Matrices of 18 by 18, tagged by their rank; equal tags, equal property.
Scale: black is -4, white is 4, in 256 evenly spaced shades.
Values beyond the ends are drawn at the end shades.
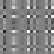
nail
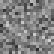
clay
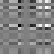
nail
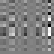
nail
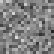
clay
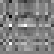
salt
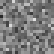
clay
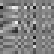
salt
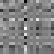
salt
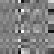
salt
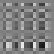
nail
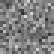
clay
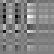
nail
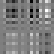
nail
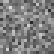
clay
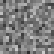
clay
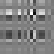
nail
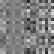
salt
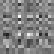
salt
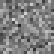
clay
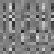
salt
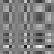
nail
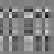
nail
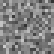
clay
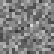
clay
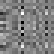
salt
